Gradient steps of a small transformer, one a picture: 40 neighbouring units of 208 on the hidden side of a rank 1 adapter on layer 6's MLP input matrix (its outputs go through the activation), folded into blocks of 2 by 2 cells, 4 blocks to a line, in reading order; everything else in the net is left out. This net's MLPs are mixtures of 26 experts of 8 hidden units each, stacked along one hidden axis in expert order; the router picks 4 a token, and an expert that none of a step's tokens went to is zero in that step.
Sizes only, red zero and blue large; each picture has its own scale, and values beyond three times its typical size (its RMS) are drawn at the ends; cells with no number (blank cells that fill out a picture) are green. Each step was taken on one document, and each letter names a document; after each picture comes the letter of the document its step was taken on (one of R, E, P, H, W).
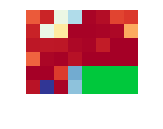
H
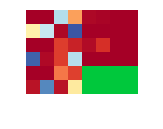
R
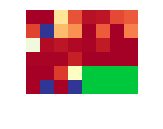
H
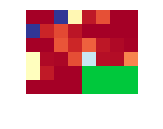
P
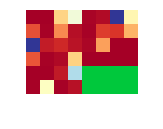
H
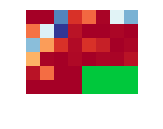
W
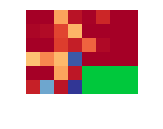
R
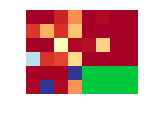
R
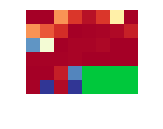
W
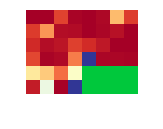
P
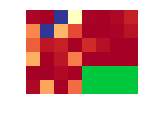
H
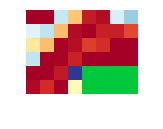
W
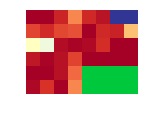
W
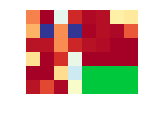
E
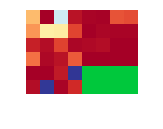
E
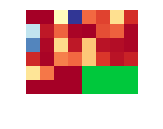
P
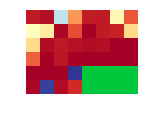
E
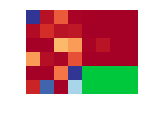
R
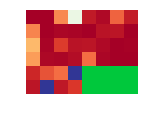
E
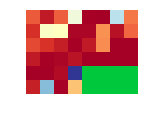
H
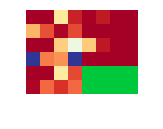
P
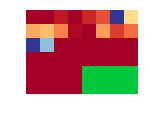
W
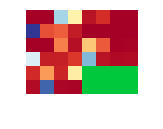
P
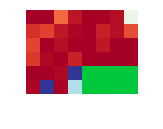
H
